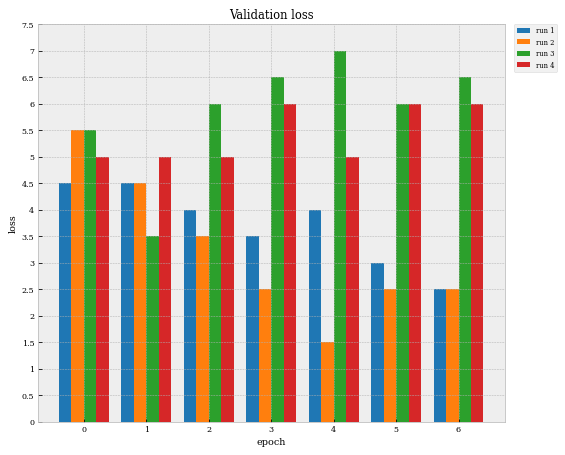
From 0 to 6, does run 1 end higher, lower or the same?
lower
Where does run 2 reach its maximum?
0
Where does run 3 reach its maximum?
4
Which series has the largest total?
run 3
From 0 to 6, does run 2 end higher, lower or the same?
lower
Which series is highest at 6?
run 3
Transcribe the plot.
Title: Validation loss
x-axis: epoch, ticks 0 1 2 3 4 5 6
y-axis: loss, ticks 0 0.5 1 1.5 2 2.5 3 3.5 4 4.5 5 5.5 6 6.5 7 7.5
Legend: run 1, run 2, run 3, run 4
Values:
run 1: 4.5 4.5 4 3.5 4 3 2.5
run 2: 5.5 4.5 3.5 2.5 1.5 2.5 2.5
run 3: 5.5 3.5 6 6.5 7 6 6.5
run 4: 5 5 5 6 5 6 6
